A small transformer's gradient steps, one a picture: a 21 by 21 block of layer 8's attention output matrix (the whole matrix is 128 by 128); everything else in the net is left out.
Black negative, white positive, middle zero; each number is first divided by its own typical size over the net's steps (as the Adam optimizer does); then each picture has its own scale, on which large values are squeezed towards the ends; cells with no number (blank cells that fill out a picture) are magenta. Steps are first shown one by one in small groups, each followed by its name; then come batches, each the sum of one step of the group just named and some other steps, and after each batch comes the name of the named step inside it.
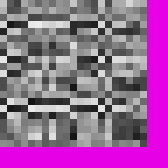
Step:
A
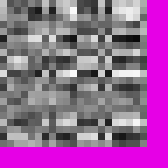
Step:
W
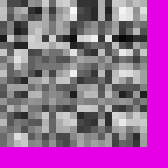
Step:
W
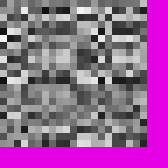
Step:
A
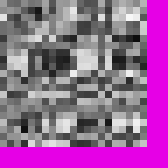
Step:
W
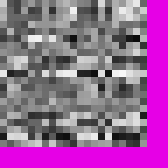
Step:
W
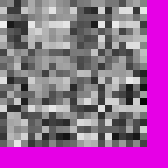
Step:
A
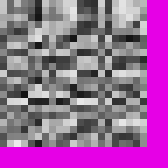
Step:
W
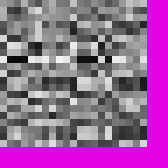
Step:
A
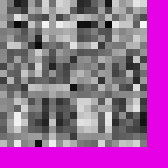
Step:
A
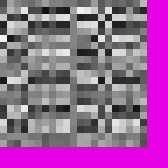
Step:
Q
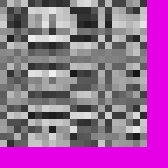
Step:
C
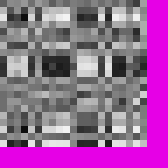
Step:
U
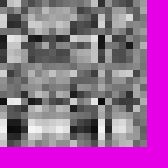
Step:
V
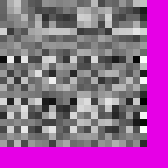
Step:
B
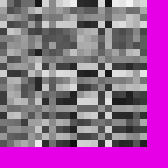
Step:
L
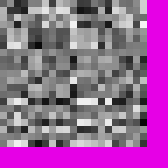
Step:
V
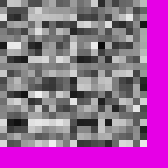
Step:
V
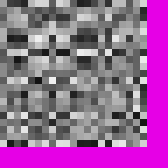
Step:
B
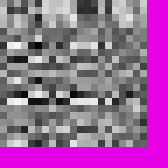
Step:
V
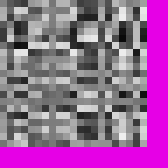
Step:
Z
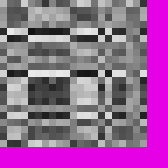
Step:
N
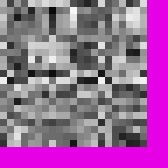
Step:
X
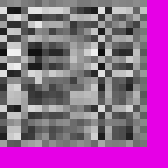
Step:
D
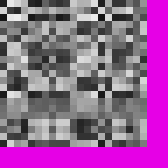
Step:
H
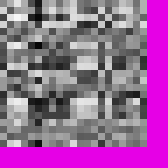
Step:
H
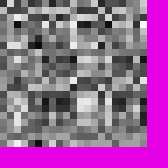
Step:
H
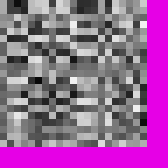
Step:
N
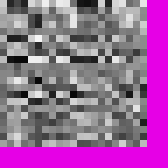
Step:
X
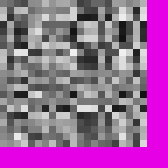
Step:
Z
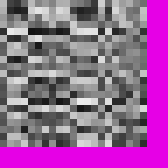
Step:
N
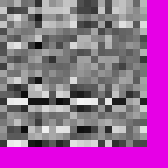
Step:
H
